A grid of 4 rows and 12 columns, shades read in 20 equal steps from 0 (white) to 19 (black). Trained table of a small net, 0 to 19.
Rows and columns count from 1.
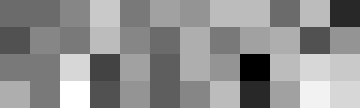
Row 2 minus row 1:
2 -2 1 1 -1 4 -2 5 2 -5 8 -8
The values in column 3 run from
0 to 10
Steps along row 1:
same down down up down up down same up down up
